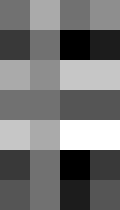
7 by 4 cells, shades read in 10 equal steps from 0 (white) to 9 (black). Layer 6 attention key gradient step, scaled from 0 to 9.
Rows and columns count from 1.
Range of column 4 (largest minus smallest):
8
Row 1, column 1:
5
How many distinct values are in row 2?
4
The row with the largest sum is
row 2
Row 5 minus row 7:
-4 -2 -8 -6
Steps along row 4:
same up same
